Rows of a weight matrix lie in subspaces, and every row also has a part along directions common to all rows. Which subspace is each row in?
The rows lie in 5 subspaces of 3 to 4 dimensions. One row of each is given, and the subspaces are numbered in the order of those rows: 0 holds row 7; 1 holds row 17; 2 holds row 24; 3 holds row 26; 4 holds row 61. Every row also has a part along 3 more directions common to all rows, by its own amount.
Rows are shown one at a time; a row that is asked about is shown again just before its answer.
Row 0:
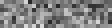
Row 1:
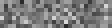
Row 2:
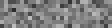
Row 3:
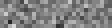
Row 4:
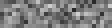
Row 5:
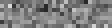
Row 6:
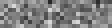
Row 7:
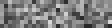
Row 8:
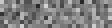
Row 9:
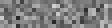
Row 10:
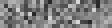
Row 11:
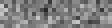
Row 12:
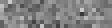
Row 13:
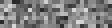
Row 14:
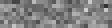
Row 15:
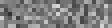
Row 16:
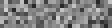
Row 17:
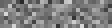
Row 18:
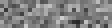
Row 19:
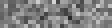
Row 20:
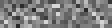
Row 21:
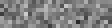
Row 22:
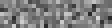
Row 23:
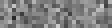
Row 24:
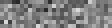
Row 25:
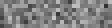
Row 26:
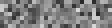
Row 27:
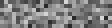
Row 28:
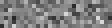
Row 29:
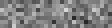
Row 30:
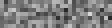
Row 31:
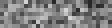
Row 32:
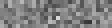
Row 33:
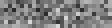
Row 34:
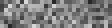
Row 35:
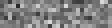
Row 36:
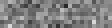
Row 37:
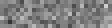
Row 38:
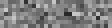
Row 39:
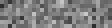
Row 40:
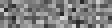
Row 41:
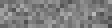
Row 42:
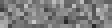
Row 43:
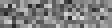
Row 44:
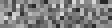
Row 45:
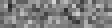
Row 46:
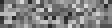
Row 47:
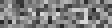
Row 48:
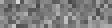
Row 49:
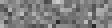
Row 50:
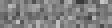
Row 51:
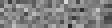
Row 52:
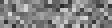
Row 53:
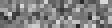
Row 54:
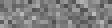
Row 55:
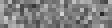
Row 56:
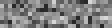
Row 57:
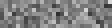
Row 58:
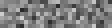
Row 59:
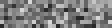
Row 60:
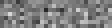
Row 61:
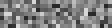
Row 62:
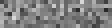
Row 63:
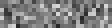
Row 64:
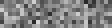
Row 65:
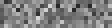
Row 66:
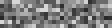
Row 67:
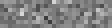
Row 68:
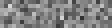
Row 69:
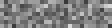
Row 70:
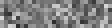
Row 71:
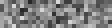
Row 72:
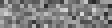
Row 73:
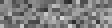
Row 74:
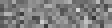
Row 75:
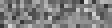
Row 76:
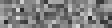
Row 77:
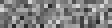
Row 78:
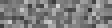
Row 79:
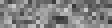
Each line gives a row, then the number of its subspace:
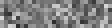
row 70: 4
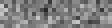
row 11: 2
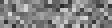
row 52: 1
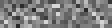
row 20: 4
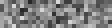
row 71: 0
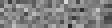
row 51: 1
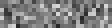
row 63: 4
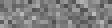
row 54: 4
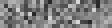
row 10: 2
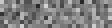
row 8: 3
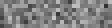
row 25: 4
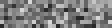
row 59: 0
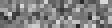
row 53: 3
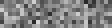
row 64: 0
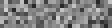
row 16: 1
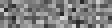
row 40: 2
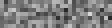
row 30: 1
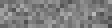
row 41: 1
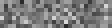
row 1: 4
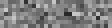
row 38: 0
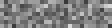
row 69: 1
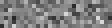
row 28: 0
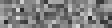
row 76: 1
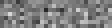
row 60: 2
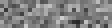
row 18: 2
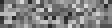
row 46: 4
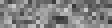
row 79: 0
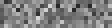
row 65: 0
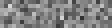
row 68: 1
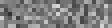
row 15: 4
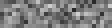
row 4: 0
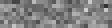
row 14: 2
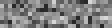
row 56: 2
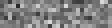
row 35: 3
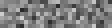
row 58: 0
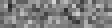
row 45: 0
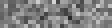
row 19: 0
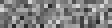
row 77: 0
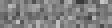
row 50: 3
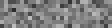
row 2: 1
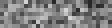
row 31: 0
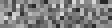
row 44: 3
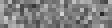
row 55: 3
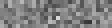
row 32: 2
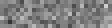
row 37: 4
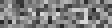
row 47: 2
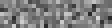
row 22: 0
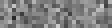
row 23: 4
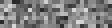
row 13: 2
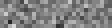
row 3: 1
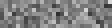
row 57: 4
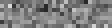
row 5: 2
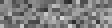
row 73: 2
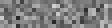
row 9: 4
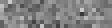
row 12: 3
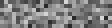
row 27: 1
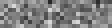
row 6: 2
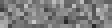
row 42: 3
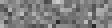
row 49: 3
